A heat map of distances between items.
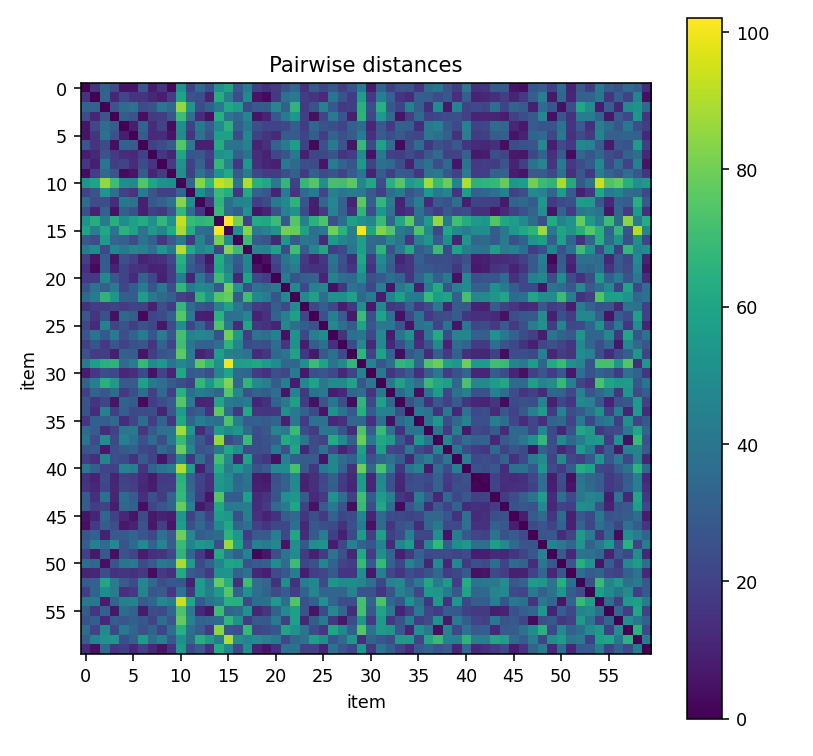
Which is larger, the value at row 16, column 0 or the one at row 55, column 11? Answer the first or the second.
the second
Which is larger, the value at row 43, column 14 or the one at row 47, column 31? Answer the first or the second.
the first
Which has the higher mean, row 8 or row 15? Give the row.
15
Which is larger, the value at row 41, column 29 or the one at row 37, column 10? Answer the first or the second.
the second
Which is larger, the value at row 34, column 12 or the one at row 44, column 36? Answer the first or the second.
the first
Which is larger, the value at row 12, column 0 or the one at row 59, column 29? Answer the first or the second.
the second
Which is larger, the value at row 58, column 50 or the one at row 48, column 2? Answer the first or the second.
the first
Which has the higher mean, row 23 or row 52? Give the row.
52
